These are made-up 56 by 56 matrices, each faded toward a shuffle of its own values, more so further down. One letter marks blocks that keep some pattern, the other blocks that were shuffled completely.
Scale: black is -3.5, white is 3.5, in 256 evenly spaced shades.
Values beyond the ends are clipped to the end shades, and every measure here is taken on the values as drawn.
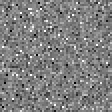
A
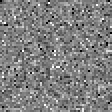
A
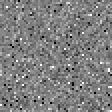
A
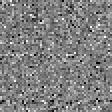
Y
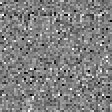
Y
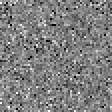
A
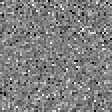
Y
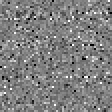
Y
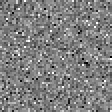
A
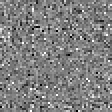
Y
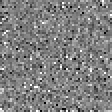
Y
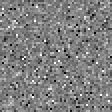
A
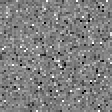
A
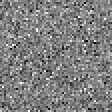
A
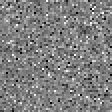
A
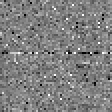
Y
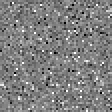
A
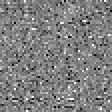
Y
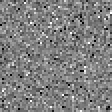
A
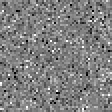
A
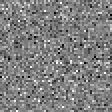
Y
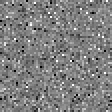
A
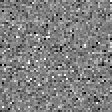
Y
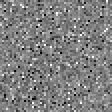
A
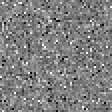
Y
